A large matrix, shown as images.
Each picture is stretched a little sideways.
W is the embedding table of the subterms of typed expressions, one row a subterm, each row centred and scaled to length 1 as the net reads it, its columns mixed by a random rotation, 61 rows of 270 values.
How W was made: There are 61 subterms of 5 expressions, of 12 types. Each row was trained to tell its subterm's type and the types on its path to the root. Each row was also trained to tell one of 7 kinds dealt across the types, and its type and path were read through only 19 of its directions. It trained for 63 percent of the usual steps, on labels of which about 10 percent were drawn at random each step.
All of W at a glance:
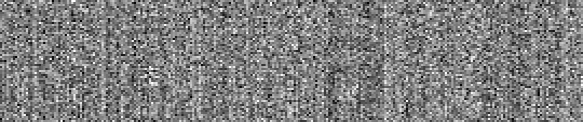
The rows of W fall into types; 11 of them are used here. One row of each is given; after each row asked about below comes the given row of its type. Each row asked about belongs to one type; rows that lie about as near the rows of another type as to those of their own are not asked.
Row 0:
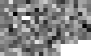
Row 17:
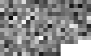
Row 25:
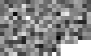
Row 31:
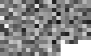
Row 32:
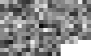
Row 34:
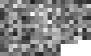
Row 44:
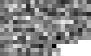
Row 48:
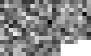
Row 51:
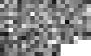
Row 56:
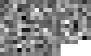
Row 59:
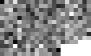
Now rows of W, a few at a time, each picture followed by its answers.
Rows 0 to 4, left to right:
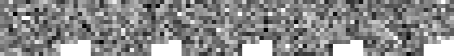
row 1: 0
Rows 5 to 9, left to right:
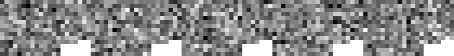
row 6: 56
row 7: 34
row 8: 25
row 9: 17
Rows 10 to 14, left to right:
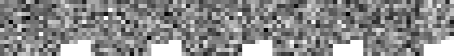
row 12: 51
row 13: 17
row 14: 48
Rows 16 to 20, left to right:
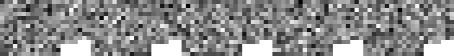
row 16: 59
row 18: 51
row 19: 48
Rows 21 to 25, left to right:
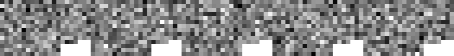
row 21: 31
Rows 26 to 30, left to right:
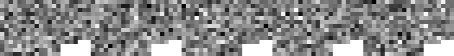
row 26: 31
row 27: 59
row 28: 17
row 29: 0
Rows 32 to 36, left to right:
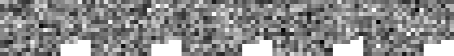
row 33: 44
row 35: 0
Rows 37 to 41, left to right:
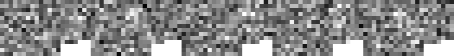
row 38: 34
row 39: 25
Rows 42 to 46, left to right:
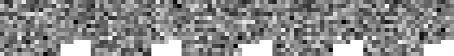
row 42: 34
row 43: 17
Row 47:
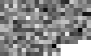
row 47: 44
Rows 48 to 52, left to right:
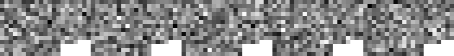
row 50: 25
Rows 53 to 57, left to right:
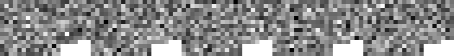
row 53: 44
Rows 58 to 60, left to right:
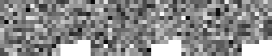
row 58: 44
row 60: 0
